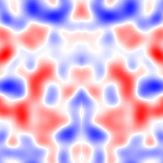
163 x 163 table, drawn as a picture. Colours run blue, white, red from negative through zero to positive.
Grain: smooth. Average level on the scale: 50%. Lone odd cells: none. Slope: none. Odd rows or columns: none. Mirror symmetry: left to right.
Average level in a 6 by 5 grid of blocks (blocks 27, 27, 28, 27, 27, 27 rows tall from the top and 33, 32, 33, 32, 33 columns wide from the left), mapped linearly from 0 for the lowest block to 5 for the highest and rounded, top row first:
10201 / 53335 / 34343 / 34343 / 55155 / 13231
